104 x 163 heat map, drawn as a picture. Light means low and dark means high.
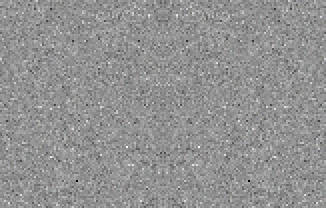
Seam: none. Slope: none. Histogram: heavy tails on both sides. Mirror symmetry: left to right. Stripes: none. Average level on the scale: 40%.
